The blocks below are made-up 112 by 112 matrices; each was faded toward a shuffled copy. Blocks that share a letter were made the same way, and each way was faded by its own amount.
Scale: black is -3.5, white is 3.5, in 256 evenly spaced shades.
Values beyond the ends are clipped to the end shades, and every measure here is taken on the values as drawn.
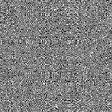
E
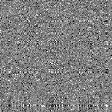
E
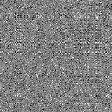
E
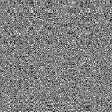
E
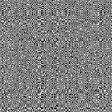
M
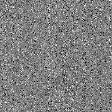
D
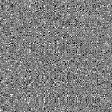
E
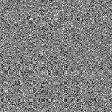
E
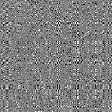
M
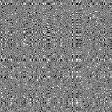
M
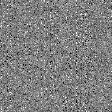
D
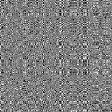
M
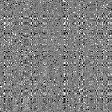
M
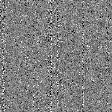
D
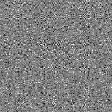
E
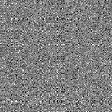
E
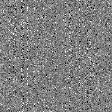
D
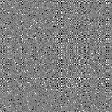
M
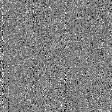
D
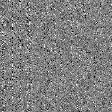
D
